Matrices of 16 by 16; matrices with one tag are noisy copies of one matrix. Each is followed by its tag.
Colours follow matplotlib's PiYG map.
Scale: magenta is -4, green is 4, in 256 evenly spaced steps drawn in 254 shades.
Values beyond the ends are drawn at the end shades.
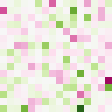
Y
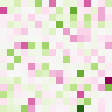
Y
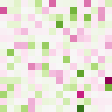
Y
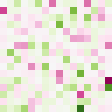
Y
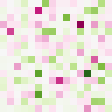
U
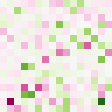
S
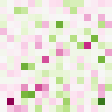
S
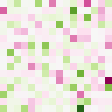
Y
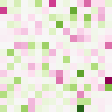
Y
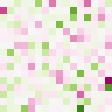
Y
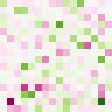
S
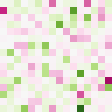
Y
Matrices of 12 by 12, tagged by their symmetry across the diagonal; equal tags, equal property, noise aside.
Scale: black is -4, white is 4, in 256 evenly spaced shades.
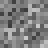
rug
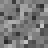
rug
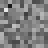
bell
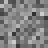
rug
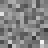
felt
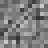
rug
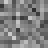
bell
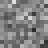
felt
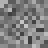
rug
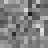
felt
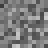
rug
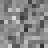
felt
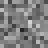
bell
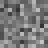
felt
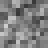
bell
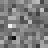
felt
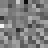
bell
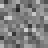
bell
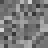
rug
